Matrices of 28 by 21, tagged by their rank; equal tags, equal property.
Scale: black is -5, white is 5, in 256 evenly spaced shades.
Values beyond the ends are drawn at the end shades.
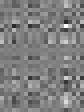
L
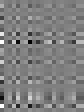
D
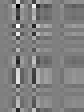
D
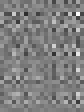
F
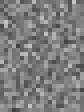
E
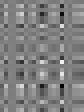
D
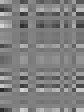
D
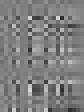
L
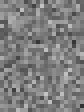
E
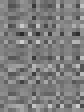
L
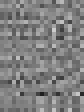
F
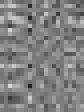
F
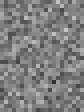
E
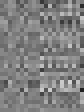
F
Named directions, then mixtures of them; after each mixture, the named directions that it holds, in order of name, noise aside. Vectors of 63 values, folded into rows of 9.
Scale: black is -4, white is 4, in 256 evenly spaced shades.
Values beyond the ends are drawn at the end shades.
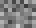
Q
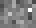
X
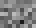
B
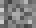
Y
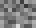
Q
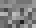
B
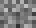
Q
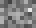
X, Y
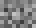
B, Y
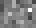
X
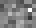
Q, X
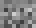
B, Y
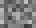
Q, Y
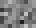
B, Y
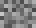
B, Q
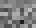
B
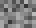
Q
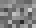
B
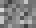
B, Y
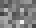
B, X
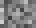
Y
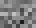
B
